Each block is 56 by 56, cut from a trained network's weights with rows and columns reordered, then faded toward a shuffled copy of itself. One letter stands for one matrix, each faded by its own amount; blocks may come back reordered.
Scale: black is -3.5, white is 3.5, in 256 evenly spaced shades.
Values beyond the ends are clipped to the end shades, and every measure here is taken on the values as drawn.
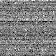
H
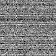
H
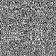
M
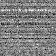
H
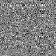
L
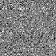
L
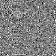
L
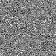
M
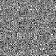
L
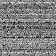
H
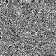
M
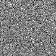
M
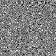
M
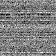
H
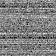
H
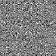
L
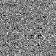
L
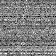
H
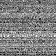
H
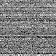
H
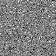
M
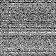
H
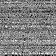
H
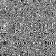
L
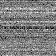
H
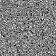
L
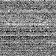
H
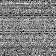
H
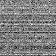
H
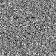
M
